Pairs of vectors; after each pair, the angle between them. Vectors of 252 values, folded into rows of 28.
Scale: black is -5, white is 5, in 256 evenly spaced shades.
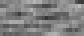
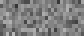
orthogonal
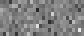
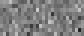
nearly opposite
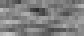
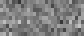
partly aligned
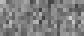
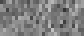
partly opposed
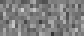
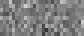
orthogonal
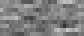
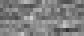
nearly opposite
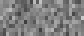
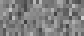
nearly parallel
